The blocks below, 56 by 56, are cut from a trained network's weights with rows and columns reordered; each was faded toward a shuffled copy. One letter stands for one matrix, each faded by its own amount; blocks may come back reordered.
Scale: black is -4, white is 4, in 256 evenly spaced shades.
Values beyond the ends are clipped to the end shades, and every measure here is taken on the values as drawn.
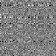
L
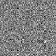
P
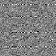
L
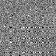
L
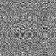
L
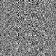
P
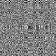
L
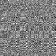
L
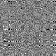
L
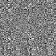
P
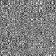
P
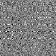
L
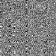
P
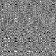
L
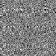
P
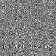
P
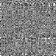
P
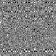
L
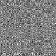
P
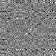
L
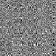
P
